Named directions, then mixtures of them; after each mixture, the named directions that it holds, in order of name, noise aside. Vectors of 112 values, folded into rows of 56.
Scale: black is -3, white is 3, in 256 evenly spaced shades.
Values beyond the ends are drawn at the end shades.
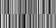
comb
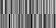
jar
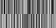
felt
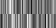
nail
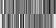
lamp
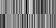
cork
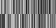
cork, lamp, nail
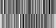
felt, lamp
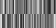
felt, lamp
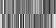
lamp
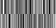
comb, jar, lamp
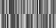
comb, nail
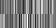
cork, felt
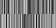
comb, felt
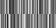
comb, nail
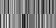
comb, cork, felt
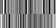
comb, jar, lamp
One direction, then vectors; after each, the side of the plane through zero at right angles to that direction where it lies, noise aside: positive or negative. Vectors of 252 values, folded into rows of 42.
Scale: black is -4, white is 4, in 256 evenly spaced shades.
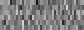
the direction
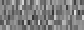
negative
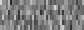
positive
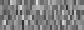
negative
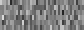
positive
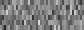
negative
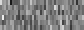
positive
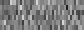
negative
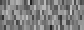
negative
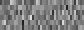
negative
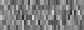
positive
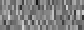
positive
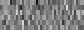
positive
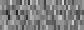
negative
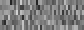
positive
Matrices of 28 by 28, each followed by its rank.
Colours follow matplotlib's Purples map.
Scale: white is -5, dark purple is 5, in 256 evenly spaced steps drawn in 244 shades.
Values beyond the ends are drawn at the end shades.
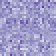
five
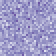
full rank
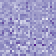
five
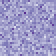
full rank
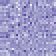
five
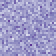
full rank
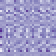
two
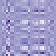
two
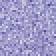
full rank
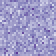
full rank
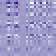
two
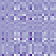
two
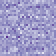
five
